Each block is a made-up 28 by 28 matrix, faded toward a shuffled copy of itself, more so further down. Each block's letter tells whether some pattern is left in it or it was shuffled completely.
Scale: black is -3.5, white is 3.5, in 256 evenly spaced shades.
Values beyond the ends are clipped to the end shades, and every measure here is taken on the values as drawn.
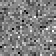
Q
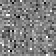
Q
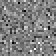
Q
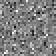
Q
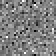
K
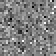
K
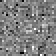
Q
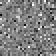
Q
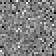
Q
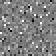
K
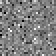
Q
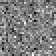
K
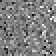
Q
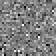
K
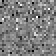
Q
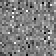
Q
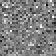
Q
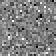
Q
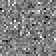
K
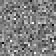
Q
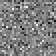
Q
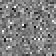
Q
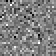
Q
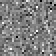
K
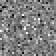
K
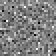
K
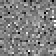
K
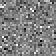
K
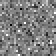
K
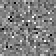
K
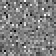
K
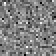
Q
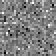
K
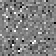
Q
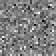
Q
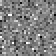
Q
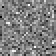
K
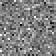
K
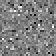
Q
